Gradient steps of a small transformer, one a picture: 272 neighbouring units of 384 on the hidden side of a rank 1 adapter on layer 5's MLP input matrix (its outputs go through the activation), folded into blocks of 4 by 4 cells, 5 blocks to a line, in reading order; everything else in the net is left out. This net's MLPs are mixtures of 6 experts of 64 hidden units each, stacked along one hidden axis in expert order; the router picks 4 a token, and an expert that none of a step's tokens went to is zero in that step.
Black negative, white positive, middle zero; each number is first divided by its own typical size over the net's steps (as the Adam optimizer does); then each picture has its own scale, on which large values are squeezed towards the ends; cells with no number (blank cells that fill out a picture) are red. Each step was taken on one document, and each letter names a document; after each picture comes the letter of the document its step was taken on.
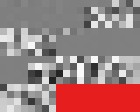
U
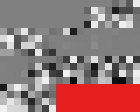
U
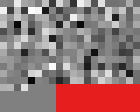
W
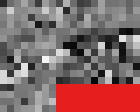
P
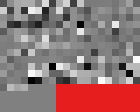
W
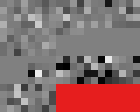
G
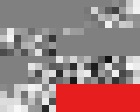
U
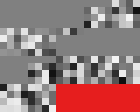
U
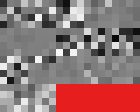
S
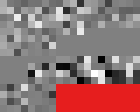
G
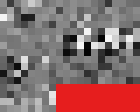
S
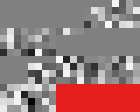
U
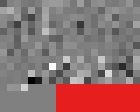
W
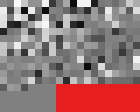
W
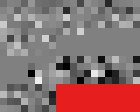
G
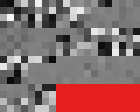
S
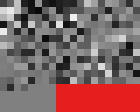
W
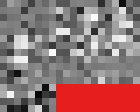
P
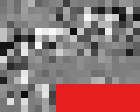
P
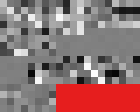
G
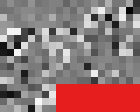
P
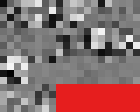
S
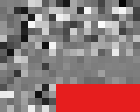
P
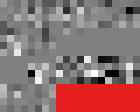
G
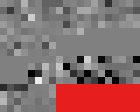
G
